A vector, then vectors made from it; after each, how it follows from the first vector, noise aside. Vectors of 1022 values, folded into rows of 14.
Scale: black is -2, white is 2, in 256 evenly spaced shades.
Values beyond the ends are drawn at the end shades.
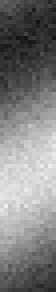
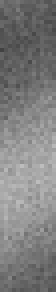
shrunk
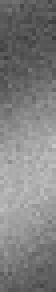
shrunk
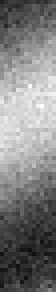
reversed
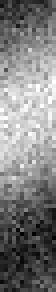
reversed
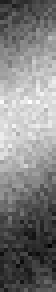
reversed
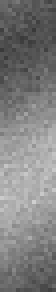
shrunk
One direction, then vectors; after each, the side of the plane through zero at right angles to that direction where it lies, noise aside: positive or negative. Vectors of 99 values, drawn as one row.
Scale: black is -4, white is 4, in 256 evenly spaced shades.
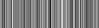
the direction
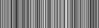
positive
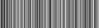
positive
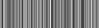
negative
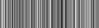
negative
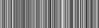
positive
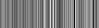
negative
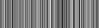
negative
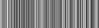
positive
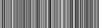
positive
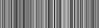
positive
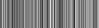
negative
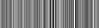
positive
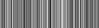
positive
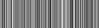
positive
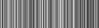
positive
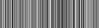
negative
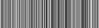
negative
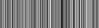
negative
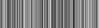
negative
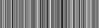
negative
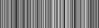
positive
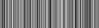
positive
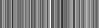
negative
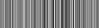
negative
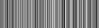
negative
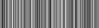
positive
